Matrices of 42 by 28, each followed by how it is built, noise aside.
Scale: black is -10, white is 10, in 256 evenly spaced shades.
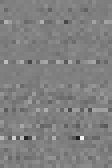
uneven rows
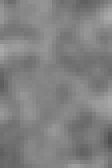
smooth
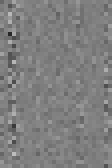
uneven columns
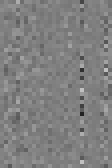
uneven columns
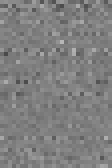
uneven rows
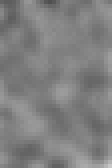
smooth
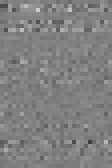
uneven rows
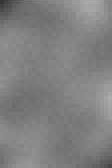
smooth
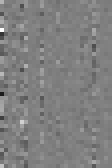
uneven columns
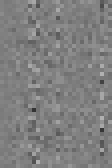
uneven columns
